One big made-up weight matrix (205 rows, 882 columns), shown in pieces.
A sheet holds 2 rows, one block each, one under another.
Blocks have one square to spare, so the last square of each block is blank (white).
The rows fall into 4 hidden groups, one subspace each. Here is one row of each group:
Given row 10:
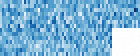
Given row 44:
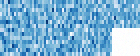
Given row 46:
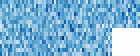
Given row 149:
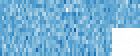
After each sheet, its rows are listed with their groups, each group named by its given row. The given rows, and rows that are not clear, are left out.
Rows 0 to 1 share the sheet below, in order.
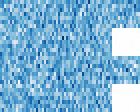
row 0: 46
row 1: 10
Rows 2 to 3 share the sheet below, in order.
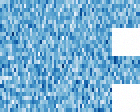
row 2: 46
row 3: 44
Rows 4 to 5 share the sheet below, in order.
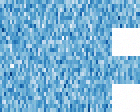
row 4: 46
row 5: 149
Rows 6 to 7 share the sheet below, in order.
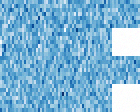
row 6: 149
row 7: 46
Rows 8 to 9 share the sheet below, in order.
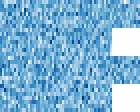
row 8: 10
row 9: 44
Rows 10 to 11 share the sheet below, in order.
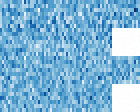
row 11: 149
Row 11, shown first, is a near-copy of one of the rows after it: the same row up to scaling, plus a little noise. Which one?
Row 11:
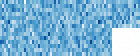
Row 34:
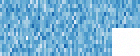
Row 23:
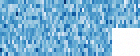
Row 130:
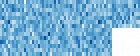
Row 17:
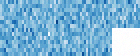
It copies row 130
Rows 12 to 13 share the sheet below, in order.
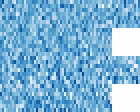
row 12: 149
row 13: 10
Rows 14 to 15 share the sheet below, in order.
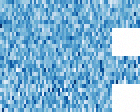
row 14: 44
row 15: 149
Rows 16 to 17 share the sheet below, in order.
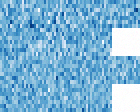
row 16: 10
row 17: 149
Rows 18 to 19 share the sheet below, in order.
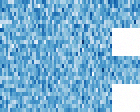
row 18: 44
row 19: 44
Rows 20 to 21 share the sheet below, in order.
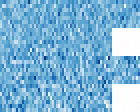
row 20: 46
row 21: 10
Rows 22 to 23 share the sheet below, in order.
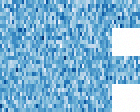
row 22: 46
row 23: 149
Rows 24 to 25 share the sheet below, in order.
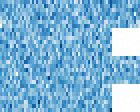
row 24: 44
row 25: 10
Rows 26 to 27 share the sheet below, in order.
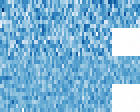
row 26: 44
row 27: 44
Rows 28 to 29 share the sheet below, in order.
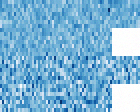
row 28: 44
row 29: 46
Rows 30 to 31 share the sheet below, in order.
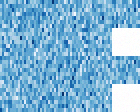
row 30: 149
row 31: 46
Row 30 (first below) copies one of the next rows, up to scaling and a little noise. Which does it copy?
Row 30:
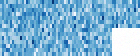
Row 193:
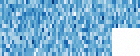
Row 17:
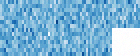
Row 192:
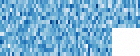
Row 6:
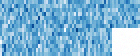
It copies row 193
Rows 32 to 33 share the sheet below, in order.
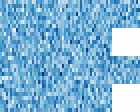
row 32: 10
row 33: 44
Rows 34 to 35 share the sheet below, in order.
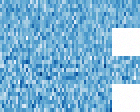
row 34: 149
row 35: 10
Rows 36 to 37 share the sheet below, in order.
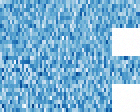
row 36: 46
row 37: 10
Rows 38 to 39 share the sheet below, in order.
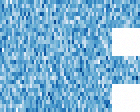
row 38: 10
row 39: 10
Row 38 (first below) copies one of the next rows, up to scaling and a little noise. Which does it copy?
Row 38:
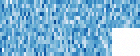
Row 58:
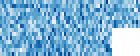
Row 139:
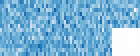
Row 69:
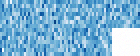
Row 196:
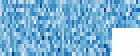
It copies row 69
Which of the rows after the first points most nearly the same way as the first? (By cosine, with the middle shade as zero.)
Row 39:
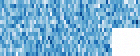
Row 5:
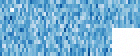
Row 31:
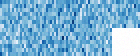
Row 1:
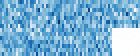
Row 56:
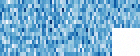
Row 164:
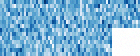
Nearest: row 1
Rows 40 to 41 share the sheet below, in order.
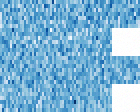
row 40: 44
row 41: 149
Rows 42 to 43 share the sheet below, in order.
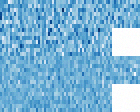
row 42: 44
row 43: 10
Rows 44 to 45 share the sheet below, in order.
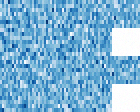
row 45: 10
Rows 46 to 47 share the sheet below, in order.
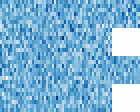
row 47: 44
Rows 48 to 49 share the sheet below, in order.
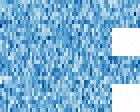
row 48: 44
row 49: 44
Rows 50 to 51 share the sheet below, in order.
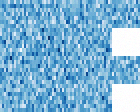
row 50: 10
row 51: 10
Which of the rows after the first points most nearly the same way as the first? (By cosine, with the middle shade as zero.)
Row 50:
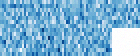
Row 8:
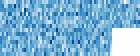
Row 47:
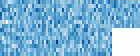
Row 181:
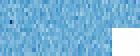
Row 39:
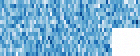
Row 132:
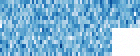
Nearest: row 39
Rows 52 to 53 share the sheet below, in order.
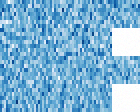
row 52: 44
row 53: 149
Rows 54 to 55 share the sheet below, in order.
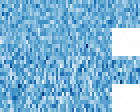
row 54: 149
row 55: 46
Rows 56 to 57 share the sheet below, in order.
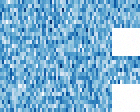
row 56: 44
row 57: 46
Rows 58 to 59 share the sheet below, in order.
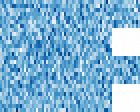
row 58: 10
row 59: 10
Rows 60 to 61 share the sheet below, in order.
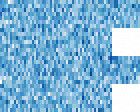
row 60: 44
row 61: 44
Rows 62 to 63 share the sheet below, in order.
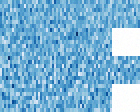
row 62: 44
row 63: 44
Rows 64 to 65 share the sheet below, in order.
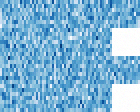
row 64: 44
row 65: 44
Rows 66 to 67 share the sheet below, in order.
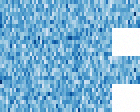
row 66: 44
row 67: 44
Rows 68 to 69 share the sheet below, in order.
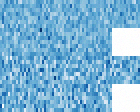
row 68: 10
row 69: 10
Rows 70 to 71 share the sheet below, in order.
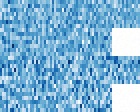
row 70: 44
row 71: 44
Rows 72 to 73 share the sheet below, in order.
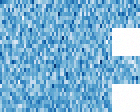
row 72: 46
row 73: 10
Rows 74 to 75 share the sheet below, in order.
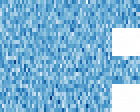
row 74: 46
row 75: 10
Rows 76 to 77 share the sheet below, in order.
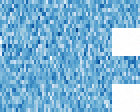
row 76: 149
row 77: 10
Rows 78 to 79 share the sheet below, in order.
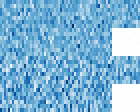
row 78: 10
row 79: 149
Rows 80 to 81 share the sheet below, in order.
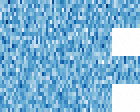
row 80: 44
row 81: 149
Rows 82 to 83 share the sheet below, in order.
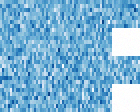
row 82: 10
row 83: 44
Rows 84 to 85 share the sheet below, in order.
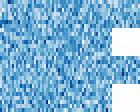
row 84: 44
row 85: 46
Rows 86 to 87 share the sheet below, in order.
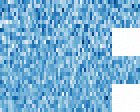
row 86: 44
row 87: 46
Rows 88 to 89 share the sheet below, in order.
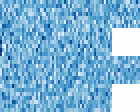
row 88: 149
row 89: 44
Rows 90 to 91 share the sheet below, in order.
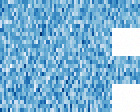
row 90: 44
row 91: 149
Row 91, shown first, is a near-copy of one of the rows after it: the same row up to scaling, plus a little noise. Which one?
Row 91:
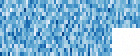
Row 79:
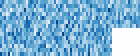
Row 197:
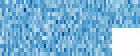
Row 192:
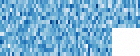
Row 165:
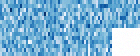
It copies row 79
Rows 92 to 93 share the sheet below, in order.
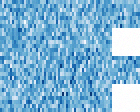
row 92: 46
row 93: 46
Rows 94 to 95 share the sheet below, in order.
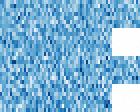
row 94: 10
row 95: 10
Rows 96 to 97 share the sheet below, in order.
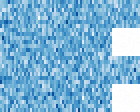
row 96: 44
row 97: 44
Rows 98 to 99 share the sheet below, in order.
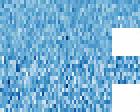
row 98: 46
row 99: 149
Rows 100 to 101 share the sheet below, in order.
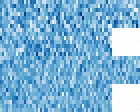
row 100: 10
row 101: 46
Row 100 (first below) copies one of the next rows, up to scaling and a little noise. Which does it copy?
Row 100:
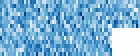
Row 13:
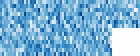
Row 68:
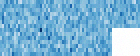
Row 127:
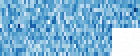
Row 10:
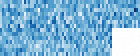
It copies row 13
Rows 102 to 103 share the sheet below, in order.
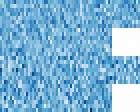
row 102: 10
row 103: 149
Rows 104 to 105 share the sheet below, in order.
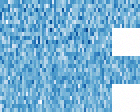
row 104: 44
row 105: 149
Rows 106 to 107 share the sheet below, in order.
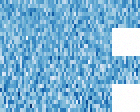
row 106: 149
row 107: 149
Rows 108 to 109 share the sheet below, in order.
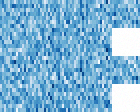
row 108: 10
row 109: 10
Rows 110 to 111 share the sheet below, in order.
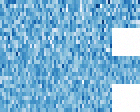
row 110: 10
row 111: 44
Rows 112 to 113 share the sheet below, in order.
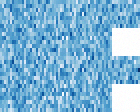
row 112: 46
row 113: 46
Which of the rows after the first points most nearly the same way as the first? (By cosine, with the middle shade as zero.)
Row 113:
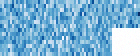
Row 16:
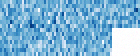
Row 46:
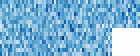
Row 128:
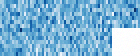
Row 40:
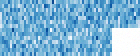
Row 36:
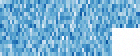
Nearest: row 36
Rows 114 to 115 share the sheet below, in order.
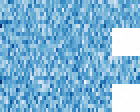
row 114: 44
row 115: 44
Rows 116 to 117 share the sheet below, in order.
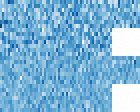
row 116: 44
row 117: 46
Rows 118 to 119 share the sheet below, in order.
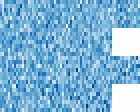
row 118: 149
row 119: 10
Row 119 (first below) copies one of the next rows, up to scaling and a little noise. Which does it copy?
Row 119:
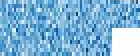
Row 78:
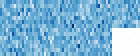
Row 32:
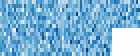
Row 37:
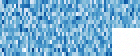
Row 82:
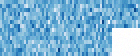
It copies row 32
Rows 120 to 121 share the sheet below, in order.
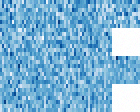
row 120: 46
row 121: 149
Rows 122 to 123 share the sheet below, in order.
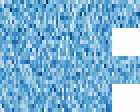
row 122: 46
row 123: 10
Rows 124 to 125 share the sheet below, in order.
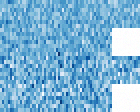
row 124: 44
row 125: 46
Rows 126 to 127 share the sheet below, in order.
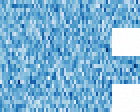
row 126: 10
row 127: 10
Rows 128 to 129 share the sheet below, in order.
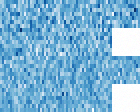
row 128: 10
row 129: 46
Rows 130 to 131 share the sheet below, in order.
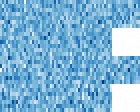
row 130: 149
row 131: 44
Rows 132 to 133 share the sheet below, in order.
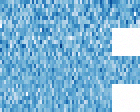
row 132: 44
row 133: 149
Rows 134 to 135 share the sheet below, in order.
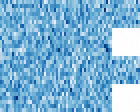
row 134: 10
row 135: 46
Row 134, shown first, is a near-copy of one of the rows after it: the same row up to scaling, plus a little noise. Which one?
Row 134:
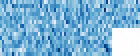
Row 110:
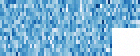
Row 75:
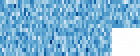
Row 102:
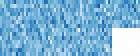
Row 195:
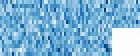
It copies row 195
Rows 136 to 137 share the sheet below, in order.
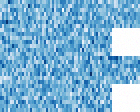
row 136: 44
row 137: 44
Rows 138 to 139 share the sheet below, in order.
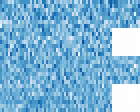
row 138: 44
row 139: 10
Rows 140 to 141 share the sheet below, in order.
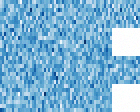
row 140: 149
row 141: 149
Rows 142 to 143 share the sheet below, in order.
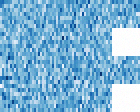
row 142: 46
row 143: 44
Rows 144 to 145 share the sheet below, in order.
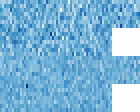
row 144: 46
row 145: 149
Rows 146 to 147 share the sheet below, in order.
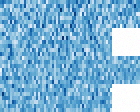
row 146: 46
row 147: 44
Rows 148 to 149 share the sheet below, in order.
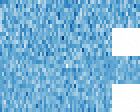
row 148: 46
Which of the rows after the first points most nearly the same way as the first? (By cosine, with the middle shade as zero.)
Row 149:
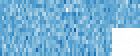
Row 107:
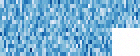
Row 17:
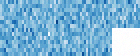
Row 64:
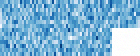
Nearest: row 17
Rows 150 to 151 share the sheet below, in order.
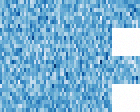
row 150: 10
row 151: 10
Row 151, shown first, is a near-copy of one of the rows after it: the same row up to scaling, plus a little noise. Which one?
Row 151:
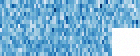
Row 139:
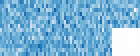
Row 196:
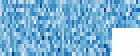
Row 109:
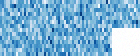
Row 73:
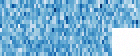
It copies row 73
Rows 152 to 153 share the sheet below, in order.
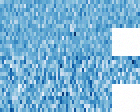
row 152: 46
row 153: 46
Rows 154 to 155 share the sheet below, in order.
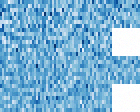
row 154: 44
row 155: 44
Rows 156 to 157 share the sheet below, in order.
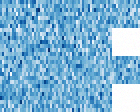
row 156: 10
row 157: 149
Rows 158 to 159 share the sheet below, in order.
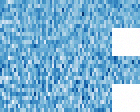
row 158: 44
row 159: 44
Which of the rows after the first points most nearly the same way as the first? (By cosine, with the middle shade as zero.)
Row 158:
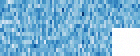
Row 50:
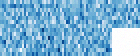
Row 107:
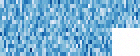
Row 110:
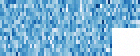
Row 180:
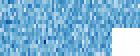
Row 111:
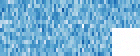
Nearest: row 111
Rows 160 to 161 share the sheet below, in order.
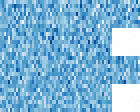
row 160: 10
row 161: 149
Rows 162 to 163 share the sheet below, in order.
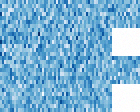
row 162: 149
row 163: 46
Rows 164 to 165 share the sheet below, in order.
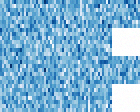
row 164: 10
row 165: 149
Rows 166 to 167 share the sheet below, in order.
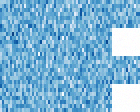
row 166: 46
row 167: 46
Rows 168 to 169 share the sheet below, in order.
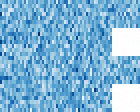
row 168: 149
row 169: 44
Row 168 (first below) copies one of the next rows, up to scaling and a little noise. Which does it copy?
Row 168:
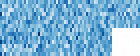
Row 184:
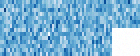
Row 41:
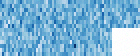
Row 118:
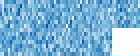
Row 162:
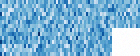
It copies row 162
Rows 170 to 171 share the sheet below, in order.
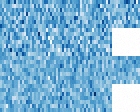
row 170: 10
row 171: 46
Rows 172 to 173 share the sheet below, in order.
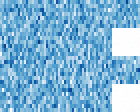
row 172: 149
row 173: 46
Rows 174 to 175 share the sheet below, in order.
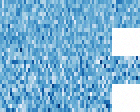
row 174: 149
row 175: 10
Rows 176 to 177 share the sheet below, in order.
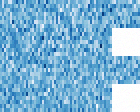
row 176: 46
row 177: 149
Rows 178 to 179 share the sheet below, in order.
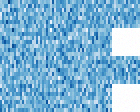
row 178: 44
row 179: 46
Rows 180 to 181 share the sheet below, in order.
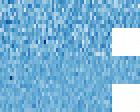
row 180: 44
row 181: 10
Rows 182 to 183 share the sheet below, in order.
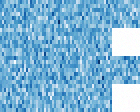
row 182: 10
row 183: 10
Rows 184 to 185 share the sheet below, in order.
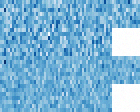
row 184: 149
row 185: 46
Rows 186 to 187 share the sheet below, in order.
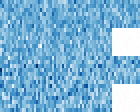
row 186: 149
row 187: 44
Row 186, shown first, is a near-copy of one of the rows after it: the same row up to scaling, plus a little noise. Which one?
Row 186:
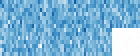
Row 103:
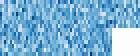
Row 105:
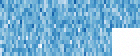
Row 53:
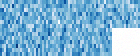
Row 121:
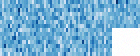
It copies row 105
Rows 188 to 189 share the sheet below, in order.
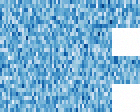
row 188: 149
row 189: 44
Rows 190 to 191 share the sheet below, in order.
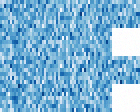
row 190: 46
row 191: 46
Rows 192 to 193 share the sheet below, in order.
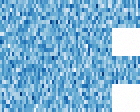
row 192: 149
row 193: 149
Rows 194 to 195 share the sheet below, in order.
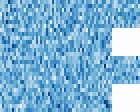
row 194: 44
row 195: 10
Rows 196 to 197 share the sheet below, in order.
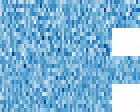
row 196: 10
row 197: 149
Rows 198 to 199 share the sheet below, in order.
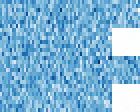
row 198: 10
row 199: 10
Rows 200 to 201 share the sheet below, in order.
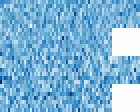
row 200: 46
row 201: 44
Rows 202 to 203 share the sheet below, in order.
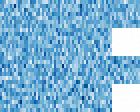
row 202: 10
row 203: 44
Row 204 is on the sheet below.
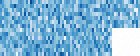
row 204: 10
